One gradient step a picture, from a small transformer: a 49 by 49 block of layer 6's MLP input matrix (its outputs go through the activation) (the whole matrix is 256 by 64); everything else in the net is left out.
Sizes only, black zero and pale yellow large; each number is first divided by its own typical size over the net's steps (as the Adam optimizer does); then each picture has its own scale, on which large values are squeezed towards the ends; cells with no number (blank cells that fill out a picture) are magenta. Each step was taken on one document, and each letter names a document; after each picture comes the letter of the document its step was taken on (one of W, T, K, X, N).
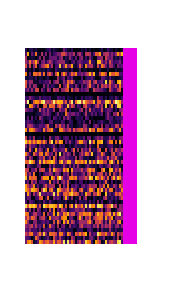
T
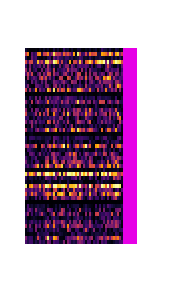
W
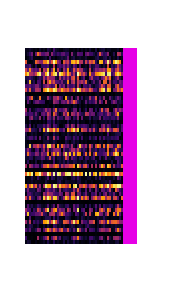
W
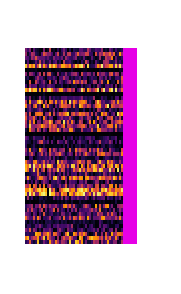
T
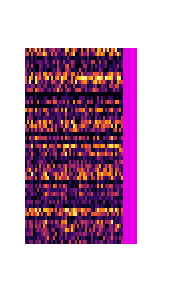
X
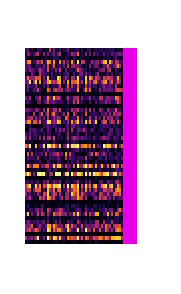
W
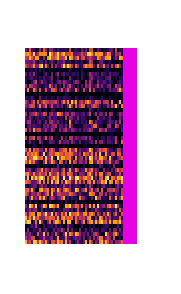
T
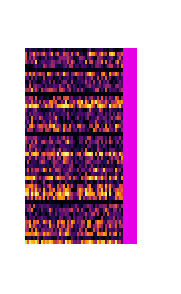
T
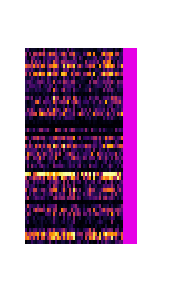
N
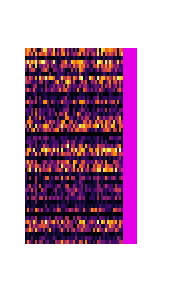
X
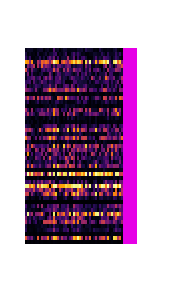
W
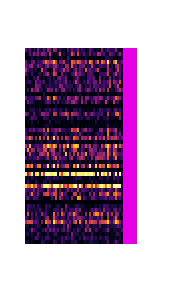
W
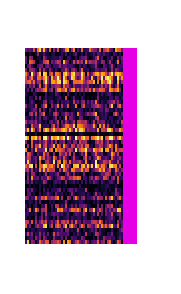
X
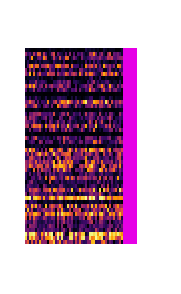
T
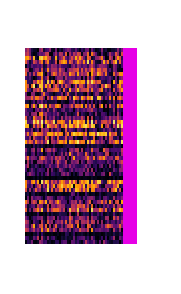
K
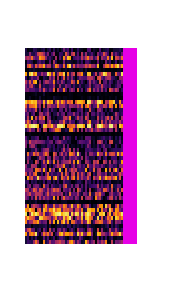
T
